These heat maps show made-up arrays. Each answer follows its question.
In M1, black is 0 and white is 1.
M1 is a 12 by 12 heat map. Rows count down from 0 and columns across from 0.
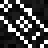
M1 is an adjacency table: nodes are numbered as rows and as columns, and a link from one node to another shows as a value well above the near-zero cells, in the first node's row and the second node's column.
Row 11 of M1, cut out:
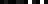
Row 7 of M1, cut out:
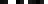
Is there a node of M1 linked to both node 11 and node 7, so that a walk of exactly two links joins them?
no
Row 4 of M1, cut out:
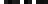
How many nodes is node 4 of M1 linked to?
3
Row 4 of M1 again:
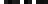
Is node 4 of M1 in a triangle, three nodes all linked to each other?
no
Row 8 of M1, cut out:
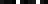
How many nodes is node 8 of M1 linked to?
2
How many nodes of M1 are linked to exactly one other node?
1
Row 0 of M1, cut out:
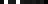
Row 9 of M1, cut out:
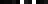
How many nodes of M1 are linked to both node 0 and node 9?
0
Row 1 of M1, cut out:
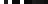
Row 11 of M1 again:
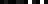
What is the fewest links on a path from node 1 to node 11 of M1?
3
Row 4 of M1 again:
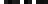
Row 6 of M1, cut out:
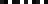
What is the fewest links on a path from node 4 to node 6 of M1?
2
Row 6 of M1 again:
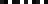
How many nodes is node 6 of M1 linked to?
4
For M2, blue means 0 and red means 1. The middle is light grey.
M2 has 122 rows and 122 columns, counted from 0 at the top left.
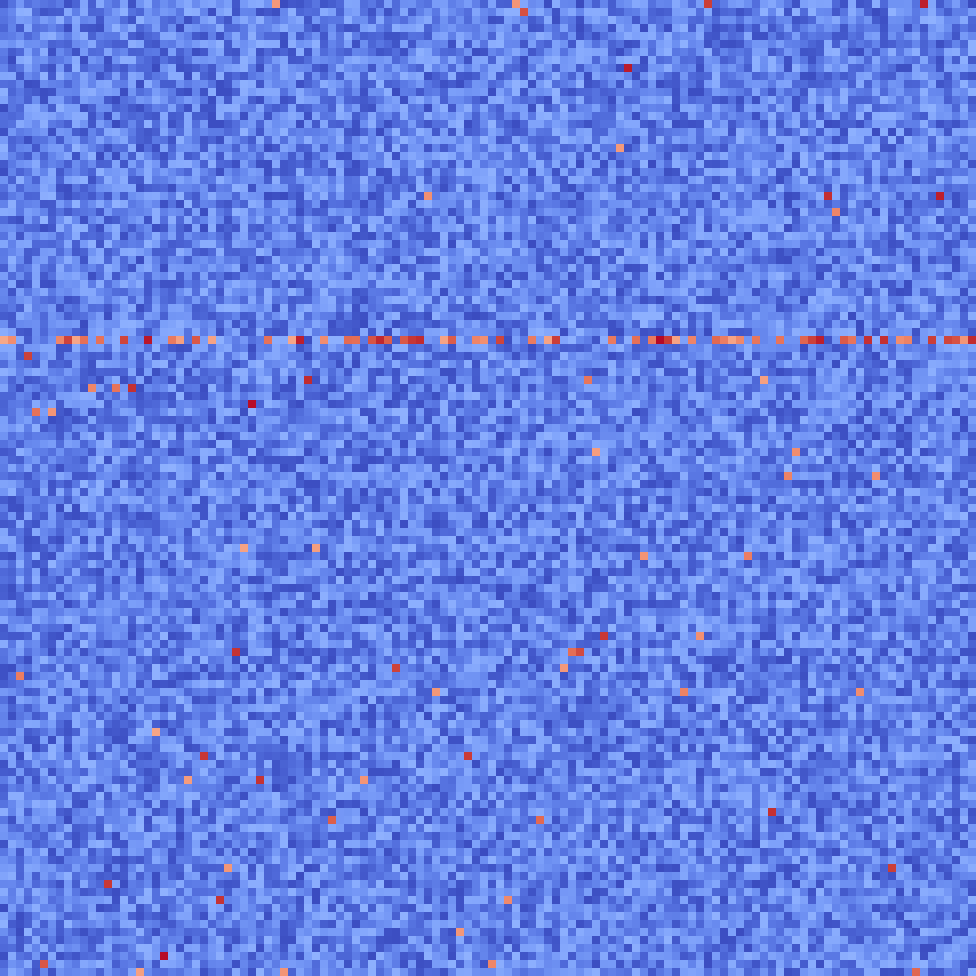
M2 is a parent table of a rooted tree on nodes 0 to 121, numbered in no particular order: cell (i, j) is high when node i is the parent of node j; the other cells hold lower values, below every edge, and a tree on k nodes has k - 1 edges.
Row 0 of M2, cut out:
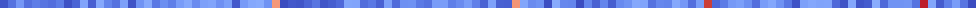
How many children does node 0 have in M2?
4
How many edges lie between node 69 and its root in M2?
1
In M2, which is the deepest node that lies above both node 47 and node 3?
42
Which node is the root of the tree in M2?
42
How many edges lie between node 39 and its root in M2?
2
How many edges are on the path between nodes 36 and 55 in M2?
2
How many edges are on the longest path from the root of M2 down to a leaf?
2
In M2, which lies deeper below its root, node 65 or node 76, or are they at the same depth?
node 65
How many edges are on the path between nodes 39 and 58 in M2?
4
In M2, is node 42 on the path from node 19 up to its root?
yes
